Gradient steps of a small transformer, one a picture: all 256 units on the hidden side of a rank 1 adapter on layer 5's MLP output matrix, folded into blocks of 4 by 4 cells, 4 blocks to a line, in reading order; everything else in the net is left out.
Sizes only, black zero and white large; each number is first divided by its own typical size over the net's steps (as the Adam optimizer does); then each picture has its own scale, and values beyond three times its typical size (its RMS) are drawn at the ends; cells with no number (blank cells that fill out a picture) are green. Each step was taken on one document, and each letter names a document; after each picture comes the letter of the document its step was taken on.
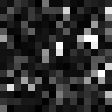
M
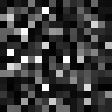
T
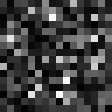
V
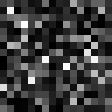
V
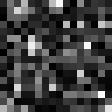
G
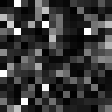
T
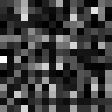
G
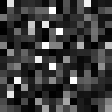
T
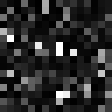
M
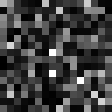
V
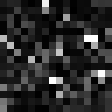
M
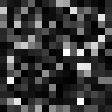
G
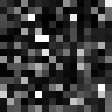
G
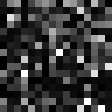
T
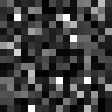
V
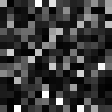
T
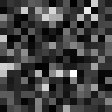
T
